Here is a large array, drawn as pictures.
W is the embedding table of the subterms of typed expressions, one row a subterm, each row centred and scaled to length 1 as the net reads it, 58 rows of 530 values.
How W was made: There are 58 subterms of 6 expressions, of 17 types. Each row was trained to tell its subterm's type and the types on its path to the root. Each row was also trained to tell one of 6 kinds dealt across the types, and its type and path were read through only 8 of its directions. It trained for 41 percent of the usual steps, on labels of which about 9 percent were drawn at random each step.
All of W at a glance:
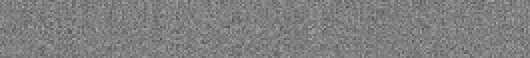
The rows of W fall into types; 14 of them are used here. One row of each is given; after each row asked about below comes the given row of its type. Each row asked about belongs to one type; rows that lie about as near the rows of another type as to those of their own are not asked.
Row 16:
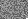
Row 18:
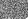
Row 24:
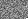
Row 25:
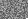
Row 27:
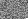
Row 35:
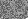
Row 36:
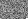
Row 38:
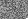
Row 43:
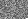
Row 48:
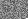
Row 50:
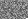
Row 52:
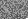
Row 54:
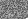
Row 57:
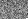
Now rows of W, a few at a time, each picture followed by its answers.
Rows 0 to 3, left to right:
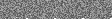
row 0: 25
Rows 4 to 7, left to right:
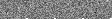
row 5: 25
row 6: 24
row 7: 52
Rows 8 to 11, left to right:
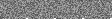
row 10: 16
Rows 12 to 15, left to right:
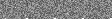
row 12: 18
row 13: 38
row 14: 36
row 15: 48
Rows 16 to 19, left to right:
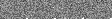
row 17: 48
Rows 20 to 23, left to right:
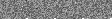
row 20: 18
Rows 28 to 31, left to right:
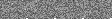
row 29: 16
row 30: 38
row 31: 48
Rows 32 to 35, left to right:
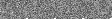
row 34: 16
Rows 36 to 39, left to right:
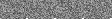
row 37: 50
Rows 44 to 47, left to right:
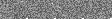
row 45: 38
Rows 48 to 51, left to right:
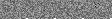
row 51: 25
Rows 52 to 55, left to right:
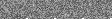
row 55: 57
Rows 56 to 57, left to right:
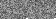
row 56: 52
